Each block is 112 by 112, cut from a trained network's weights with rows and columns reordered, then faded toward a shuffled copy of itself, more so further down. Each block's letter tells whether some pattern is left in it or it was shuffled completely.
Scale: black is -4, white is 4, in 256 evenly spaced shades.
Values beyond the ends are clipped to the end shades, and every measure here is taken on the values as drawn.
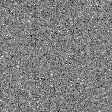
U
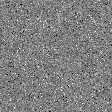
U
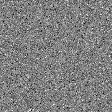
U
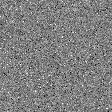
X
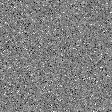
X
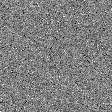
X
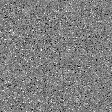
U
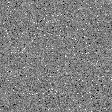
U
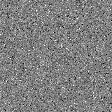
X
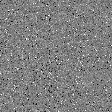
U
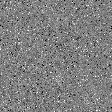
U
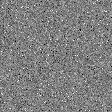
X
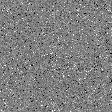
U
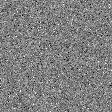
X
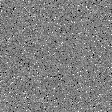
U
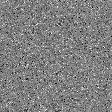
U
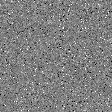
U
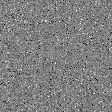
U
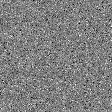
X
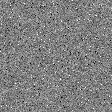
X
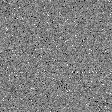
U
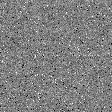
U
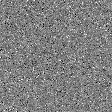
X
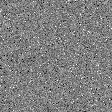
X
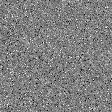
U
